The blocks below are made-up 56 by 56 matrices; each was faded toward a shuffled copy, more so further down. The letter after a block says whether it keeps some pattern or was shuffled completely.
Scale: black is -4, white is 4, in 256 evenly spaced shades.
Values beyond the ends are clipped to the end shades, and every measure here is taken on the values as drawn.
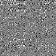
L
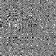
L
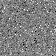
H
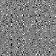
L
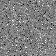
H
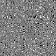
L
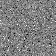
H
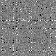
L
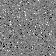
H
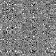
L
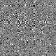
L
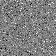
H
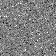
H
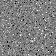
H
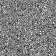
H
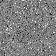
H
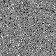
H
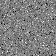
H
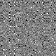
L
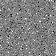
H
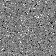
H
